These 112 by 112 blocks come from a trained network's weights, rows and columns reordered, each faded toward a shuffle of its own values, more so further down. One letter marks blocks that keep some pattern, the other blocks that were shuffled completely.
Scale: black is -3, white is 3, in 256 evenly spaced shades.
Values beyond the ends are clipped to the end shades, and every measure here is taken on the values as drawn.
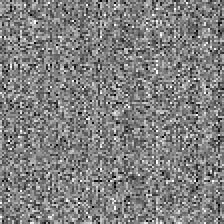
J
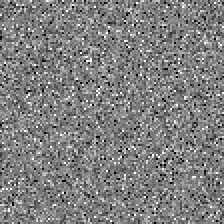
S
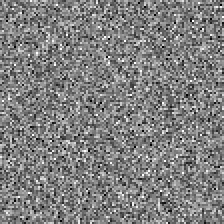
S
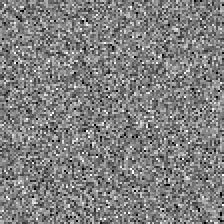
S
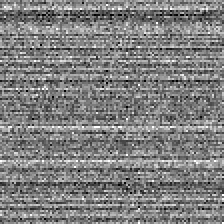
J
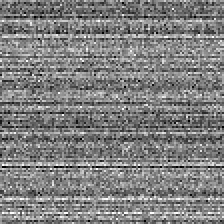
J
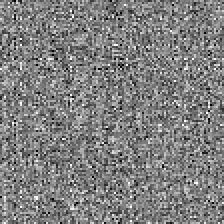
J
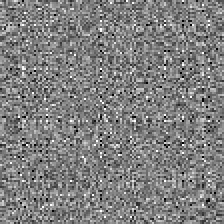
J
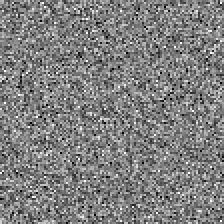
S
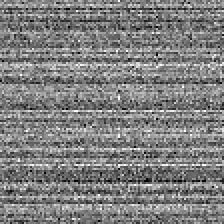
J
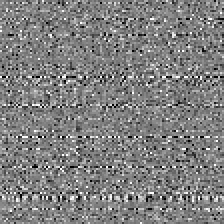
J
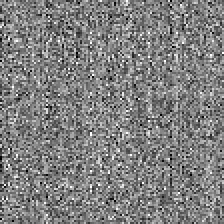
J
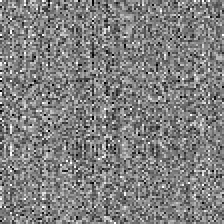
J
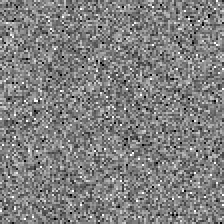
S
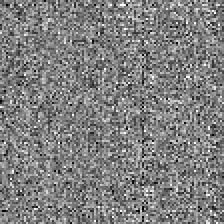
J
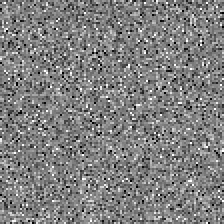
S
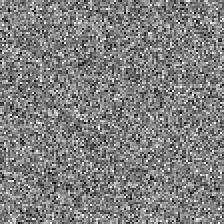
S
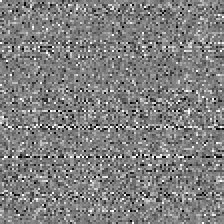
J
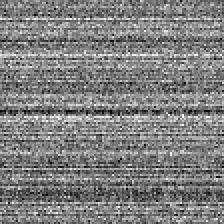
J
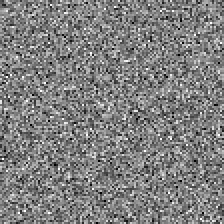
S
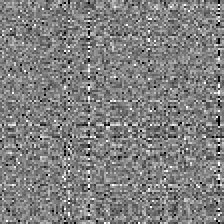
J
